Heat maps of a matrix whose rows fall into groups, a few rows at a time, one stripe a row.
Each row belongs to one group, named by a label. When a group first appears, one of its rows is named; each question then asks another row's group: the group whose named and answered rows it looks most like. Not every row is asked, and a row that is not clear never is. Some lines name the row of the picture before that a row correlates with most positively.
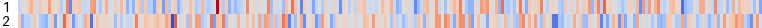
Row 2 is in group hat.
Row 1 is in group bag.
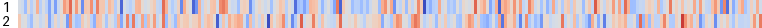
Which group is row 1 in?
hat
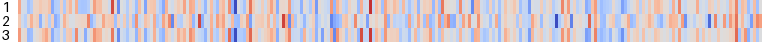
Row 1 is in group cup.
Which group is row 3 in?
cup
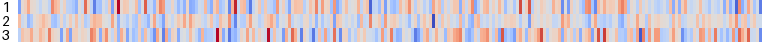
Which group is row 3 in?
bag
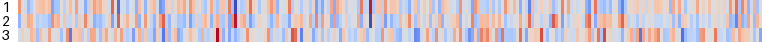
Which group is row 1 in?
cup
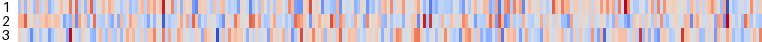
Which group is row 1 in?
hat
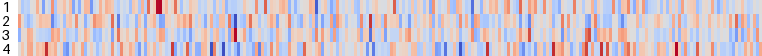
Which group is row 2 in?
cup
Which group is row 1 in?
hat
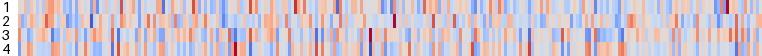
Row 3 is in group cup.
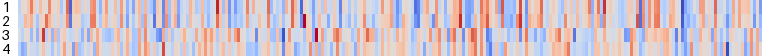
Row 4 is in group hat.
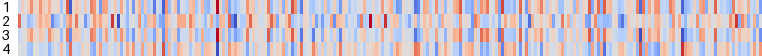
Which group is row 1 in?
bag
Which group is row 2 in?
cup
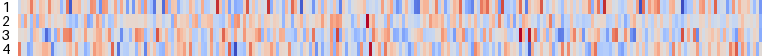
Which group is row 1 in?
bag
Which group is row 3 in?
hat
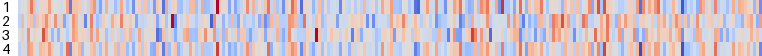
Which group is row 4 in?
bag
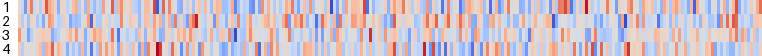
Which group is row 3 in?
cup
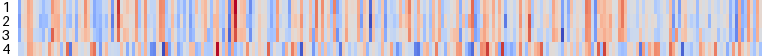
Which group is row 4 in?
bag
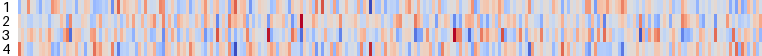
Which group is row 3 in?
bag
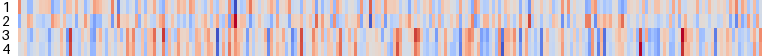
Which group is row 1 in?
cup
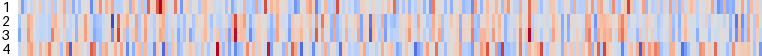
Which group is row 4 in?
bag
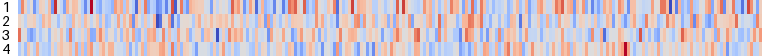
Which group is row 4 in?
hat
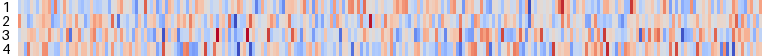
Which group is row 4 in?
hat
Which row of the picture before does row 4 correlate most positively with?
4
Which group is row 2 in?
cup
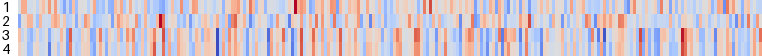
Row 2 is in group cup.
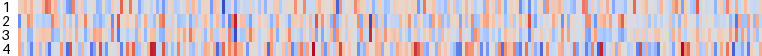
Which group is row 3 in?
cup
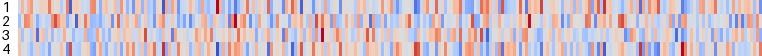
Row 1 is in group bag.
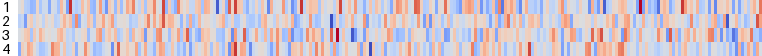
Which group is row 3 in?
hat
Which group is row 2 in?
hat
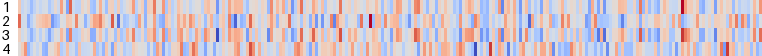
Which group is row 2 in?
cup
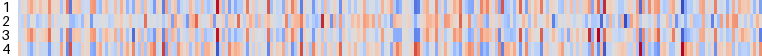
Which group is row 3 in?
bag
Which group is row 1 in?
bag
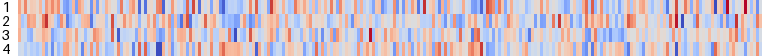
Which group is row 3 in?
cup
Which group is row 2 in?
hat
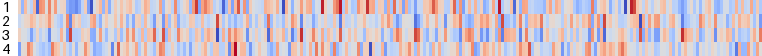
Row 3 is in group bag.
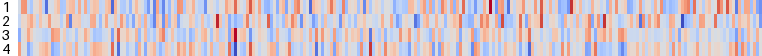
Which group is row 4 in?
cup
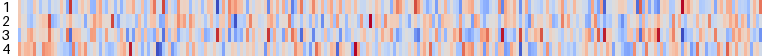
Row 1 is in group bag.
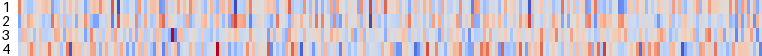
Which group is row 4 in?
bag
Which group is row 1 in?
cup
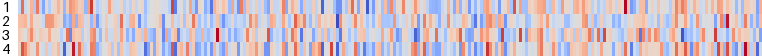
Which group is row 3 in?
bag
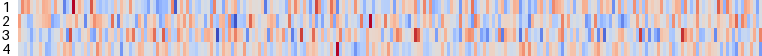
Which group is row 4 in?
hat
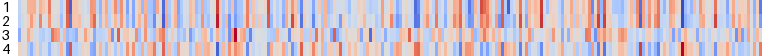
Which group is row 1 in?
bag
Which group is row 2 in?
bag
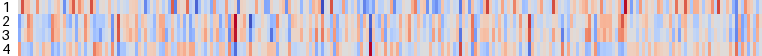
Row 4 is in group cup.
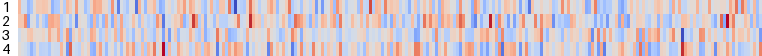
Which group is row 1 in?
cup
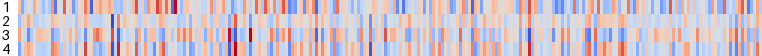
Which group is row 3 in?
cup
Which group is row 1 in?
hat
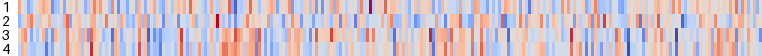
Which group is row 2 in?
bag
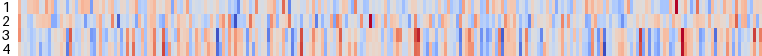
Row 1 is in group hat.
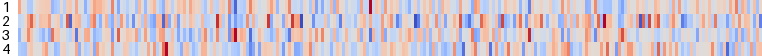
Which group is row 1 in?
cup
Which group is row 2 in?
bag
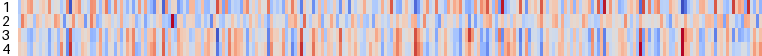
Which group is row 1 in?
bag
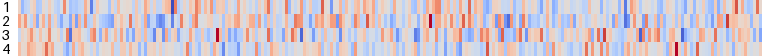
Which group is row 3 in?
bag
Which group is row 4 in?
hat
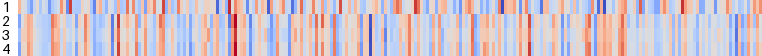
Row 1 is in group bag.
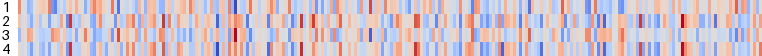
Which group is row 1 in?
cup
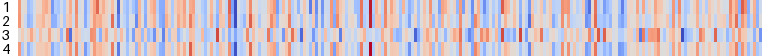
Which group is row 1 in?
cup
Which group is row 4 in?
cup
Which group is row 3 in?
bag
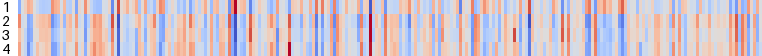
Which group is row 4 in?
cup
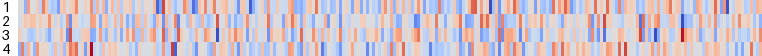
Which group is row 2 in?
bag
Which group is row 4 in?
hat
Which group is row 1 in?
hat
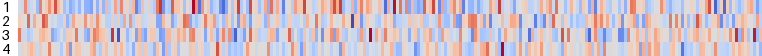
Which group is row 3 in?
cup
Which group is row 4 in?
bag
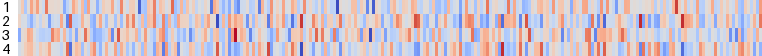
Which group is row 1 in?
hat
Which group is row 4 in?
bag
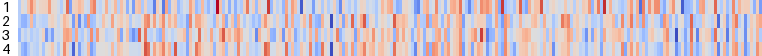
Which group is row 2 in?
hat
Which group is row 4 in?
hat
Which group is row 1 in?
bag
